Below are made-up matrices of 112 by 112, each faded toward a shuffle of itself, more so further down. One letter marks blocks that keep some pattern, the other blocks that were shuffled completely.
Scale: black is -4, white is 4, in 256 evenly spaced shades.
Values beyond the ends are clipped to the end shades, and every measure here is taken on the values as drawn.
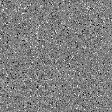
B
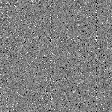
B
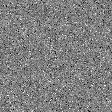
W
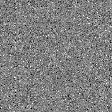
B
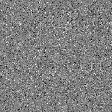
B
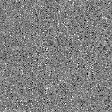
B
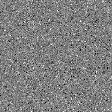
B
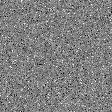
W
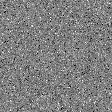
W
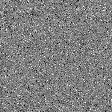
W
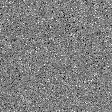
W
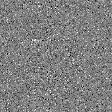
B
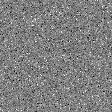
W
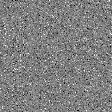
B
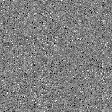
B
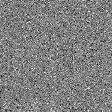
B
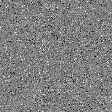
B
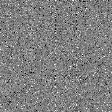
B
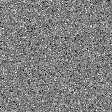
W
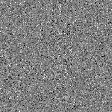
B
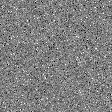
W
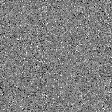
B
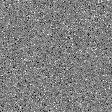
W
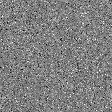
W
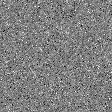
W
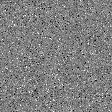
W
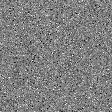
W
